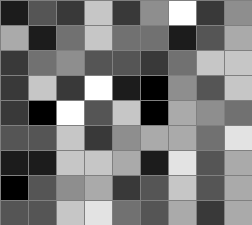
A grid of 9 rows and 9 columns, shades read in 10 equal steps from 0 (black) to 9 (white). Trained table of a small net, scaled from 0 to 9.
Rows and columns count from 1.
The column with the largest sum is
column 9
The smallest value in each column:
0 0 2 2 1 0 1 2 4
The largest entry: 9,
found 3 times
